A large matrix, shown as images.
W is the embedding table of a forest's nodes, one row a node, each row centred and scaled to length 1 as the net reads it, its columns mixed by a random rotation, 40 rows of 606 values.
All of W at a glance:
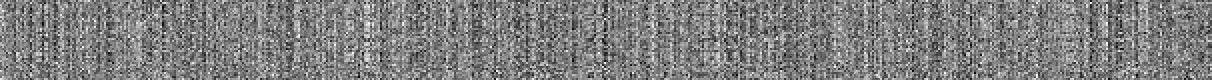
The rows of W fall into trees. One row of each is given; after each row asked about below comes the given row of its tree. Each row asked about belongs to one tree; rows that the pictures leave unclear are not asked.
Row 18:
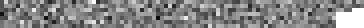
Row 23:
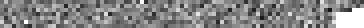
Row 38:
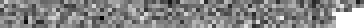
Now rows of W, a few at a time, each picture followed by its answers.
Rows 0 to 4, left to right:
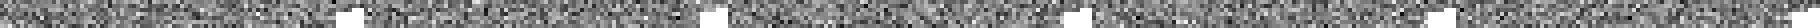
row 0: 18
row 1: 38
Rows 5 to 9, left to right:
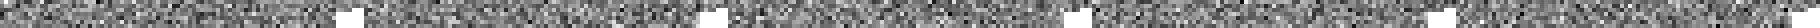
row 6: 18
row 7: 38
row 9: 23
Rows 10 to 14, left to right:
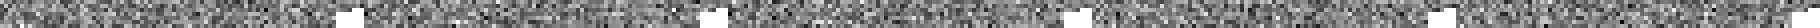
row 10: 18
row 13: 18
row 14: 18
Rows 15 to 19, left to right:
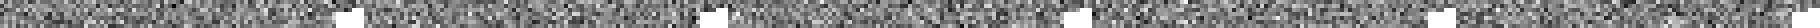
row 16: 23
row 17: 18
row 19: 38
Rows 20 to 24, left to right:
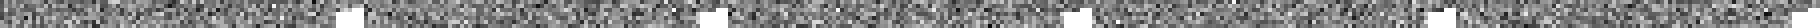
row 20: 38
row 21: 18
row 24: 18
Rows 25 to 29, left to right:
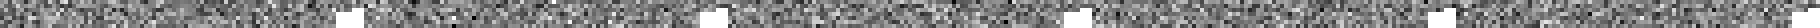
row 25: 38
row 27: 18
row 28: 18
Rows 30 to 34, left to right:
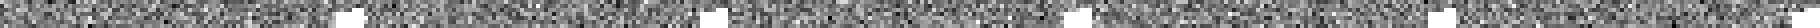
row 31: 23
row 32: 38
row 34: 23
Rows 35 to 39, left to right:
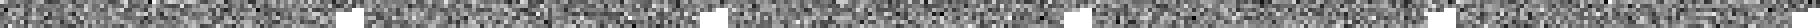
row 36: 38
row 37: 38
